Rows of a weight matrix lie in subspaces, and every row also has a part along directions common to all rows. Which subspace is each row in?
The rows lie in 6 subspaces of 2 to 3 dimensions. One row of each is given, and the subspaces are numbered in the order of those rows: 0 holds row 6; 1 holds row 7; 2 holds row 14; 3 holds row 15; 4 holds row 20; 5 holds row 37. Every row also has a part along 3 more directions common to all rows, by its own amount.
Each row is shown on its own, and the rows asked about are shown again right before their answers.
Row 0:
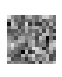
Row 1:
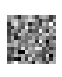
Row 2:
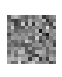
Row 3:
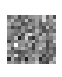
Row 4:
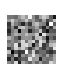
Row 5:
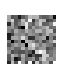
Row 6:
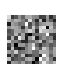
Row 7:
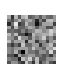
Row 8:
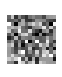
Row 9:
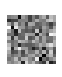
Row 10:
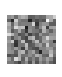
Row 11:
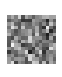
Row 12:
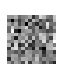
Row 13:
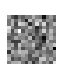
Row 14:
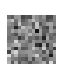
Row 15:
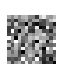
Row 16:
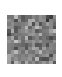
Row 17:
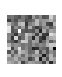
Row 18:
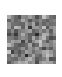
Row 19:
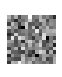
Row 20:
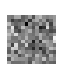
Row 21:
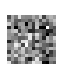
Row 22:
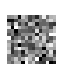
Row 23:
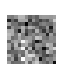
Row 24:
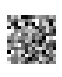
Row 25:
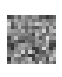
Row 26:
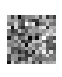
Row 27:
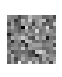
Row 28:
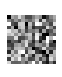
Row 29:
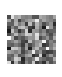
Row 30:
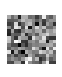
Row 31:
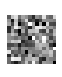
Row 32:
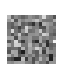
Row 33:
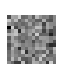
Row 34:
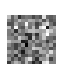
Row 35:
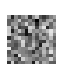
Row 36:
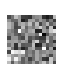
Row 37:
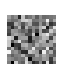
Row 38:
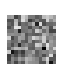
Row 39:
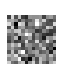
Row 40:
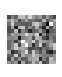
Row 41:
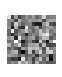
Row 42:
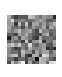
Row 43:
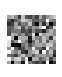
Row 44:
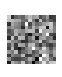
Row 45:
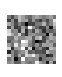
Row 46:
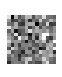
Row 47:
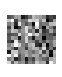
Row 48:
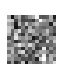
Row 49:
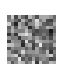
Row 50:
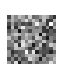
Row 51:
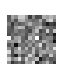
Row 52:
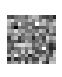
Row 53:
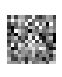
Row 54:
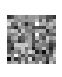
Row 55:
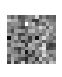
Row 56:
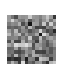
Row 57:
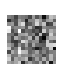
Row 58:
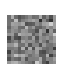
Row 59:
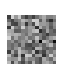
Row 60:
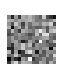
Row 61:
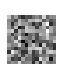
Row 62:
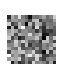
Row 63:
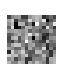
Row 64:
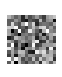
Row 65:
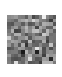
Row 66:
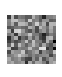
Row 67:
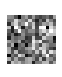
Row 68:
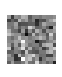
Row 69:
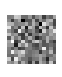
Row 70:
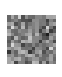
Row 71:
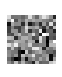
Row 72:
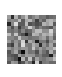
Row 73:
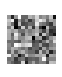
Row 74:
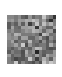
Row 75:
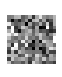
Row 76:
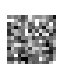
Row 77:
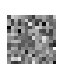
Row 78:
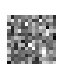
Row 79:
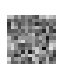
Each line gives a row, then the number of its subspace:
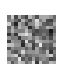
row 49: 1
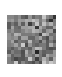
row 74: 3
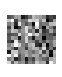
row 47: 2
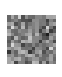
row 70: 5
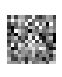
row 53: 4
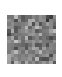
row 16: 2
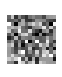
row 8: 1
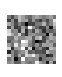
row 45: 1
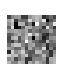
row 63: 2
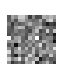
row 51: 4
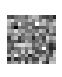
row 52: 5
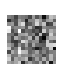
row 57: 0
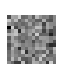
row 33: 0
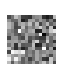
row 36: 2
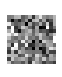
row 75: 4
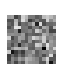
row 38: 2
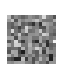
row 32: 3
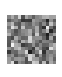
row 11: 5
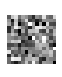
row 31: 0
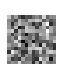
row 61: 3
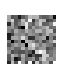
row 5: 2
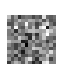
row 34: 3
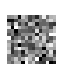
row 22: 0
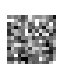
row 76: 1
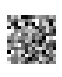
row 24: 3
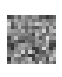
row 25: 5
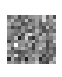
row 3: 0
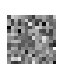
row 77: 0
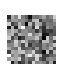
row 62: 2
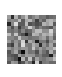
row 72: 1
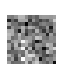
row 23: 1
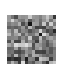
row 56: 2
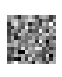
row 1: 4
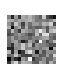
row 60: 5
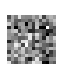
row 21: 3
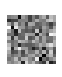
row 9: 0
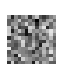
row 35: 1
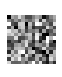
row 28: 5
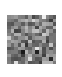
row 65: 3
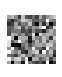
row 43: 5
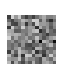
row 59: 3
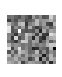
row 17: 0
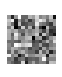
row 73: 4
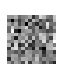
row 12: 4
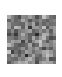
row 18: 1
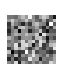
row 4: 3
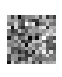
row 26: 0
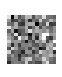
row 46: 4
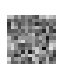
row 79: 5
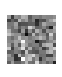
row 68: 1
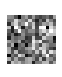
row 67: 4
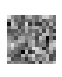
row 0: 5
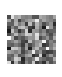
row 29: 1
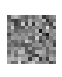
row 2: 2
